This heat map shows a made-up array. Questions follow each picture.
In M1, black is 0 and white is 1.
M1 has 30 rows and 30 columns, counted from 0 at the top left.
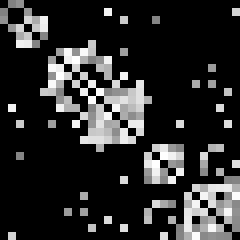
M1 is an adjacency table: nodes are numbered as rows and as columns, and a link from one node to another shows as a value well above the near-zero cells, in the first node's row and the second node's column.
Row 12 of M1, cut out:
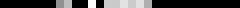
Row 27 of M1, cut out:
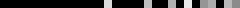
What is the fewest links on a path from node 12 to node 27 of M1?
2
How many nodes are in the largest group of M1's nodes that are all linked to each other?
7
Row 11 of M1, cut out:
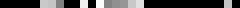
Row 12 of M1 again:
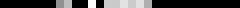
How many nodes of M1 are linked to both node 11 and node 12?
6
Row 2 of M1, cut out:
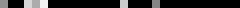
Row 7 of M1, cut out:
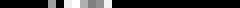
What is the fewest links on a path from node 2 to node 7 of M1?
3
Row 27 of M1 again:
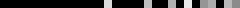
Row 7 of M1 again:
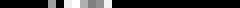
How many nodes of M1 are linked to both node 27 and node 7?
1
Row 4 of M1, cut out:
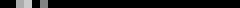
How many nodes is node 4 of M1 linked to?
3
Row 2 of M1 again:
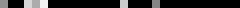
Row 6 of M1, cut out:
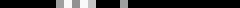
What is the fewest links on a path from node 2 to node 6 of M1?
2
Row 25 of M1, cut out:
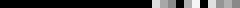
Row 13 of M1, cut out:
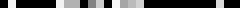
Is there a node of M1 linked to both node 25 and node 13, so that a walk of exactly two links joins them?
yes
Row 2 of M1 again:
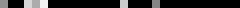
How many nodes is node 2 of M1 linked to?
6
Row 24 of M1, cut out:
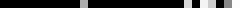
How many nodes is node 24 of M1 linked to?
6
